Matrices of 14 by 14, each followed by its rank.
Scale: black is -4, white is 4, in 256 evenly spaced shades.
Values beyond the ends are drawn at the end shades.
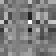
two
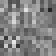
three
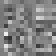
three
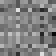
two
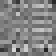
three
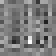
three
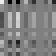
one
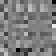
three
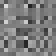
two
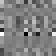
two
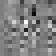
three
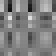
one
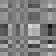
one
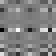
one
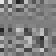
two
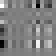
one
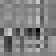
two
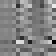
two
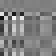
one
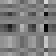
one
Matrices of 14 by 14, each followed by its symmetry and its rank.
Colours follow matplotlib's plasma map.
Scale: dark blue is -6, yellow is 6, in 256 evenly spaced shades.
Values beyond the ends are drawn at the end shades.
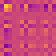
symmetric, rank two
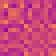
symmetric, rank two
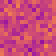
neither, full rank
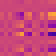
neither, rank one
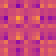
symmetric, rank one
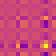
symmetric, rank one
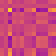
symmetric, rank one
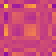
symmetric, rank two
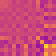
symmetric, rank two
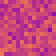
neither, full rank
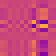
neither, rank one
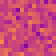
neither, full rank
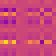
neither, rank one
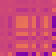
symmetric, rank one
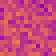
neither, full rank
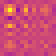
symmetric, rank two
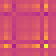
symmetric, rank one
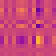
neither, rank one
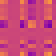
neither, rank one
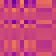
neither, rank one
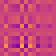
neither, rank one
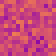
neither, full rank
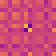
symmetric, rank two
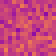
neither, full rank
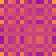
symmetric, rank one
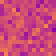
neither, full rank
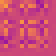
symmetric, rank two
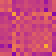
symmetric, rank two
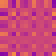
symmetric, rank one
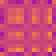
symmetric, rank one
